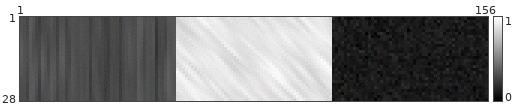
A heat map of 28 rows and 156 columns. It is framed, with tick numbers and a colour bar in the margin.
The table splits into one row of 3 panels. Panel 1,1: low, streaked downward, faint in contrast. Panel 1,2: very high, slanting down to the right, faint in contrast. Panel 1,3: very low, fine-grained, faint in contrast.
